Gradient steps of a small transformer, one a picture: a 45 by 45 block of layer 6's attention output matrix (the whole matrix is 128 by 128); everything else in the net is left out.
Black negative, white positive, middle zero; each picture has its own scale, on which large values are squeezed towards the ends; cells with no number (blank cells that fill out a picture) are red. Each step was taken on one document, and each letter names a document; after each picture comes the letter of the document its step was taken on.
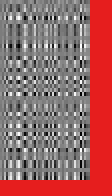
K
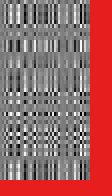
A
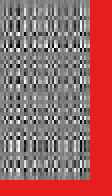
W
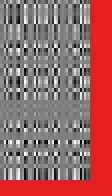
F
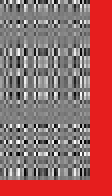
F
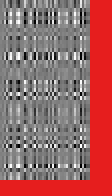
A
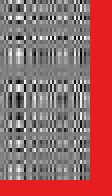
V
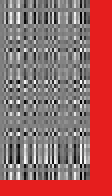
A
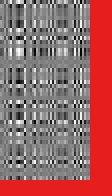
V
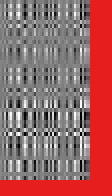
K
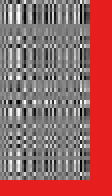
K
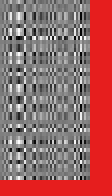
V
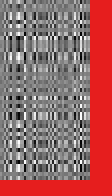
V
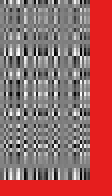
F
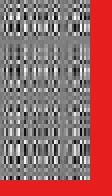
W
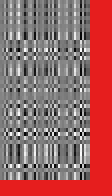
A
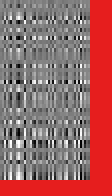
V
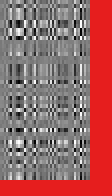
V
